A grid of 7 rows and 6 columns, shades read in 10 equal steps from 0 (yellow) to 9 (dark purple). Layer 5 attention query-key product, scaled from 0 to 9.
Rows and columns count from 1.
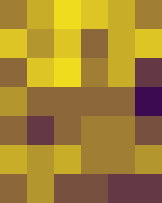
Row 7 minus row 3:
0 2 6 2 5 0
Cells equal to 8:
0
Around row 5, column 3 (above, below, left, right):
5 2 7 4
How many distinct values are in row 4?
3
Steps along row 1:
down down up up up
